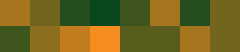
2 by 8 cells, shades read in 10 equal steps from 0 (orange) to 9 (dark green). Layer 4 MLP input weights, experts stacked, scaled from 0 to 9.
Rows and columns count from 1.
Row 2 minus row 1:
4 -1 -6 -9 -1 3 -5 0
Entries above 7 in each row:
3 0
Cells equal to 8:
2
